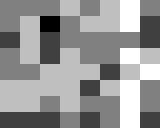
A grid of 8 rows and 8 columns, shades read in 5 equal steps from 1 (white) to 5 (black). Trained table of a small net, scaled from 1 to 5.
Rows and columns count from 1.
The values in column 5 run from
2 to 4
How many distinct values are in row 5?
4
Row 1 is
3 3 3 2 3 2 1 3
